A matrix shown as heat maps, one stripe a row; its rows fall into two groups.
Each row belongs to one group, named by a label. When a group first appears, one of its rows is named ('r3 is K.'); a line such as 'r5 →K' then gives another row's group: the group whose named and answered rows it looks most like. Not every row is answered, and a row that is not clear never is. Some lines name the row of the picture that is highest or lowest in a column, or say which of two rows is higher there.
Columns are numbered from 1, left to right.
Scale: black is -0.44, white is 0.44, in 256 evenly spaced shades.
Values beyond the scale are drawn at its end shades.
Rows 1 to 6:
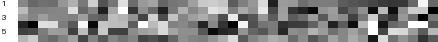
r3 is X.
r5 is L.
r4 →L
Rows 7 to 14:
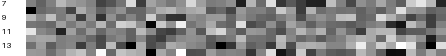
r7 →L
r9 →X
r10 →X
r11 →X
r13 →L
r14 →X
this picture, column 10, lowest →13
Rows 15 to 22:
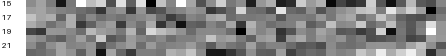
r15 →X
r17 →X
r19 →L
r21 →L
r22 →L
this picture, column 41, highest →19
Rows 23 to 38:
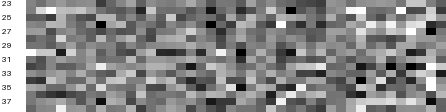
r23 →L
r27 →L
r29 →L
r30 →X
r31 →L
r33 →L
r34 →L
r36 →X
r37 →L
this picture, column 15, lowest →30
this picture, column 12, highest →36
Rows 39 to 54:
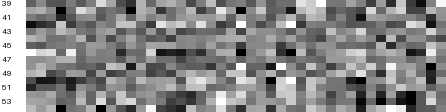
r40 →X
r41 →X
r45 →L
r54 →X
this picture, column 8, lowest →54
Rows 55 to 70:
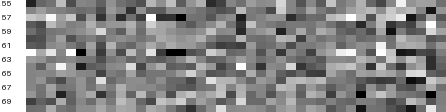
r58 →L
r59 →L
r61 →L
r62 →X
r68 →X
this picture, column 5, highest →62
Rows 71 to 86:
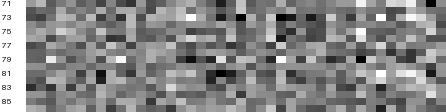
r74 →L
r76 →L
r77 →L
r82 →L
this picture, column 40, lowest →78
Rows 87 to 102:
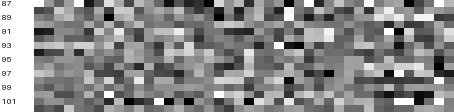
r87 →X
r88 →L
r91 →L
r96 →L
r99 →L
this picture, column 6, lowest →87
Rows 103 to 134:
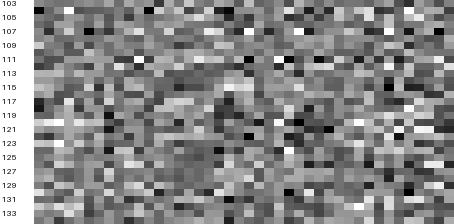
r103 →X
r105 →L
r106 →L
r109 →X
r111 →L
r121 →L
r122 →L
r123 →X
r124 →L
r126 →L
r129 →L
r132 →X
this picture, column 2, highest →120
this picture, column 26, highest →124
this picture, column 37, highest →121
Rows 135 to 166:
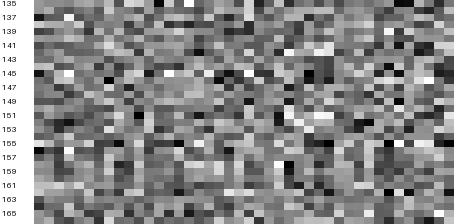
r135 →X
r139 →L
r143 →L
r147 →L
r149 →L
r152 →X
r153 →X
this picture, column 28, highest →153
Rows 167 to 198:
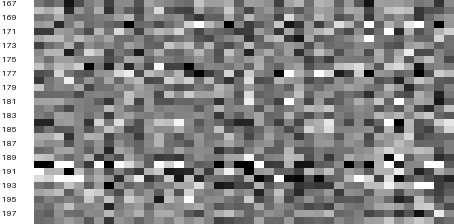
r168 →X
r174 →X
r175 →L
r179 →X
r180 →X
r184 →L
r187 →X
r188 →L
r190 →L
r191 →X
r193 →L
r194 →X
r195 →X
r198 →L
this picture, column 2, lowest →190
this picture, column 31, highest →170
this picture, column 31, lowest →177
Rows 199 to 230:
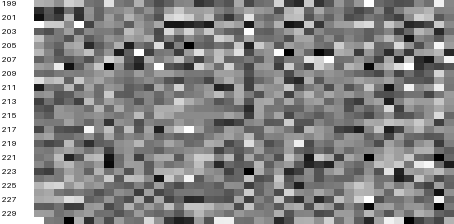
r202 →X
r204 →X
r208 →X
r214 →L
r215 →L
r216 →L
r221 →X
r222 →L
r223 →L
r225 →X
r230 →X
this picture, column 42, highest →207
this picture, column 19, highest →230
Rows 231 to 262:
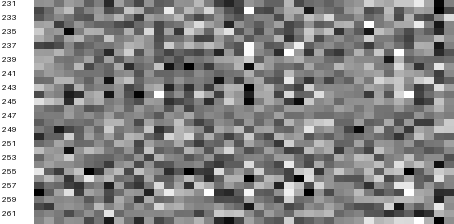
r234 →L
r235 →X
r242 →L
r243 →X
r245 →X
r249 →X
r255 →X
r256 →X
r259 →L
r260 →L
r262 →L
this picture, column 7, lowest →255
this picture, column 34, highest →234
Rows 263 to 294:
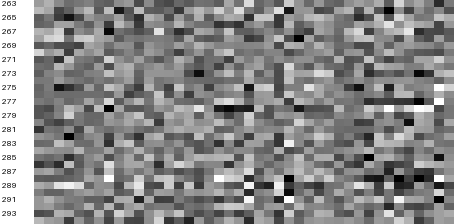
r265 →X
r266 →L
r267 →X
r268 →X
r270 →X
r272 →L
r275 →X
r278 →L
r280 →X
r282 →X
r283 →L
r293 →L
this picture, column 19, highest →288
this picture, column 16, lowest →294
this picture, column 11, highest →289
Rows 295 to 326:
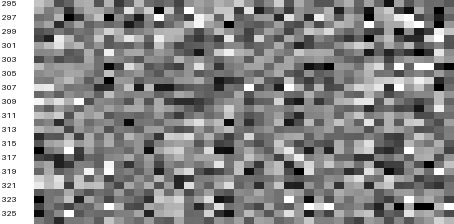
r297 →X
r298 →L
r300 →L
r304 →L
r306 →L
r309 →X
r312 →L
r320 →X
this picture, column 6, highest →319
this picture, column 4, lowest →297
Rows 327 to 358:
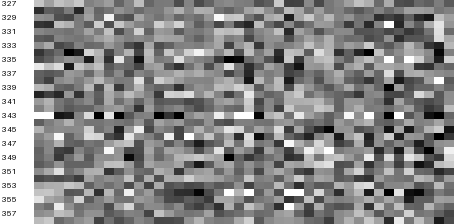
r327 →X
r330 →L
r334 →X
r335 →L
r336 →X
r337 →L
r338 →L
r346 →X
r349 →L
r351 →X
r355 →X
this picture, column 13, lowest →343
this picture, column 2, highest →343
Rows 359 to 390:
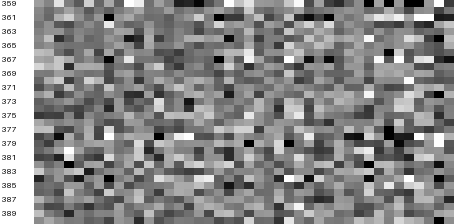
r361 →L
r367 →L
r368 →X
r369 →L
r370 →X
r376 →L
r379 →L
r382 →X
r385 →L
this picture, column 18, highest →384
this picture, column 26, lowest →379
